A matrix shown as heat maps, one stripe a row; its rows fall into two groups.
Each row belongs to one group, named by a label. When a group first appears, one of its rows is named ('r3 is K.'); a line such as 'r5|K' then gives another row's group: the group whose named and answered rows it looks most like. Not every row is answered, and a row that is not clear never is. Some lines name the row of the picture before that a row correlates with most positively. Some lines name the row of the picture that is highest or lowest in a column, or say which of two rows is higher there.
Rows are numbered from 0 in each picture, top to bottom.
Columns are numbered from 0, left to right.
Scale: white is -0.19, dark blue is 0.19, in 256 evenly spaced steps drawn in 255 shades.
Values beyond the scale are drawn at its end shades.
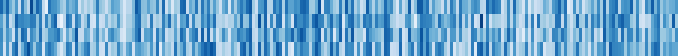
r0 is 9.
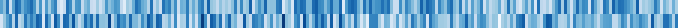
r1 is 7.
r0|9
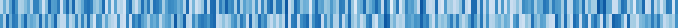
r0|7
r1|9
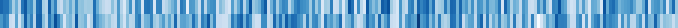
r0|9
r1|9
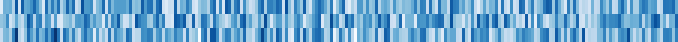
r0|7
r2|7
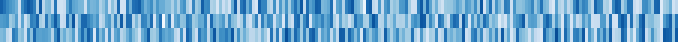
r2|7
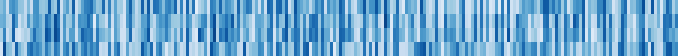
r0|7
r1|7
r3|7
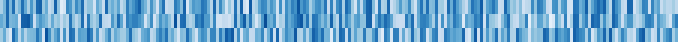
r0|9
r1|9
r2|7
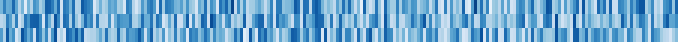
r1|7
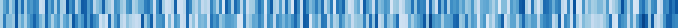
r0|7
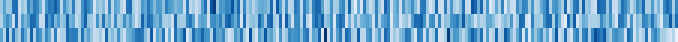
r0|7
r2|9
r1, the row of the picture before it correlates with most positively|0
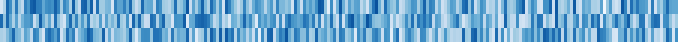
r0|7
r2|7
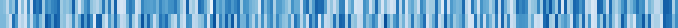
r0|7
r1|7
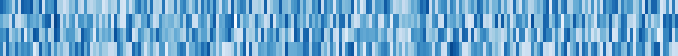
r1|7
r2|7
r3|9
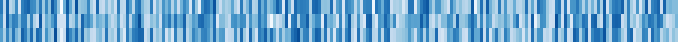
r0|9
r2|9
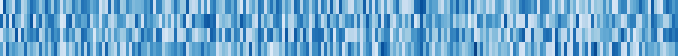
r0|7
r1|9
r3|9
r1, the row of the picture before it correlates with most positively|0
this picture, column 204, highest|3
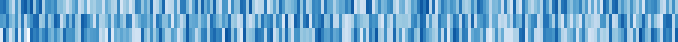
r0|9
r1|7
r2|7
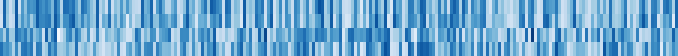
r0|7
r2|9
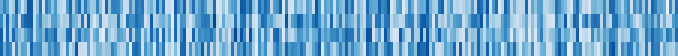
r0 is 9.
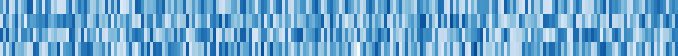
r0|9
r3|7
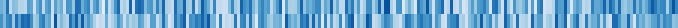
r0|9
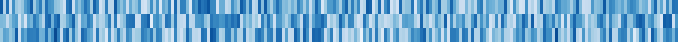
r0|9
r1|7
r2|7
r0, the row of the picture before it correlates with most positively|0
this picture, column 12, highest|2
